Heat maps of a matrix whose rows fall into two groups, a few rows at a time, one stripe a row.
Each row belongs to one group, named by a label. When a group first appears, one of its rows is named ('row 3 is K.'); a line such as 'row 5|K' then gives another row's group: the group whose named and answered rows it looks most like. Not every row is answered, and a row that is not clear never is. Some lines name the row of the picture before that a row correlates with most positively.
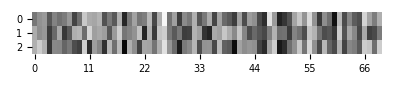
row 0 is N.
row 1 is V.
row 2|N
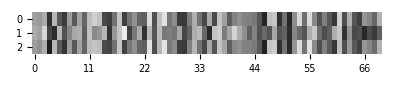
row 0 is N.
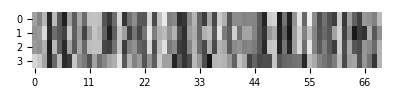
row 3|V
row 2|N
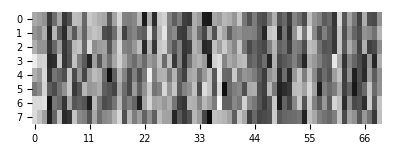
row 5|N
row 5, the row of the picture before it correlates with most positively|1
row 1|N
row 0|V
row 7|V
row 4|N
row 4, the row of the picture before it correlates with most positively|1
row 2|V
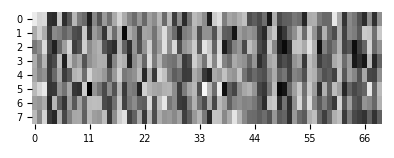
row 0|V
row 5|N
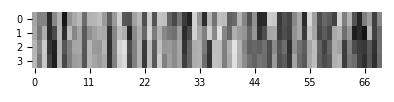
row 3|V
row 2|V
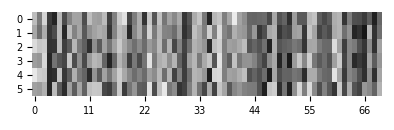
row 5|N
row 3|N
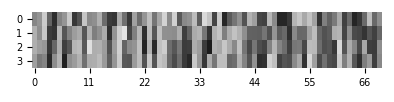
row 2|V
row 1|V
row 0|N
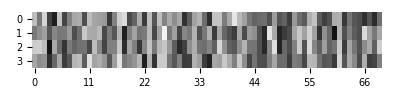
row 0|V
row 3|V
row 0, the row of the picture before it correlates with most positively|1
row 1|N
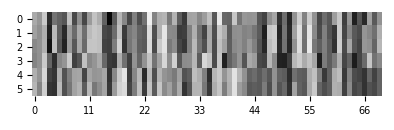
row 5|V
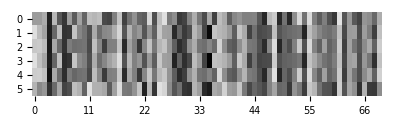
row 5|V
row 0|N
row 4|N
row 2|N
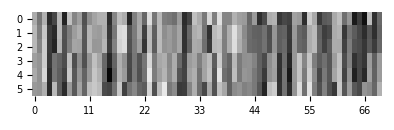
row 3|N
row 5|N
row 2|V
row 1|V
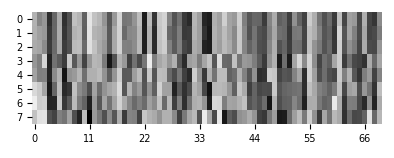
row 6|V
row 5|V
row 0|V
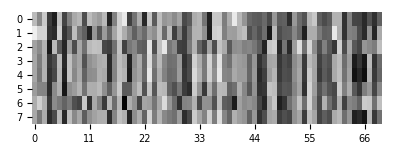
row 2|N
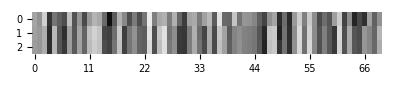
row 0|N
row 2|N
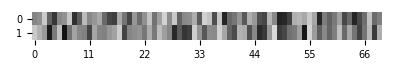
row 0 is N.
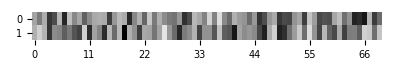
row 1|N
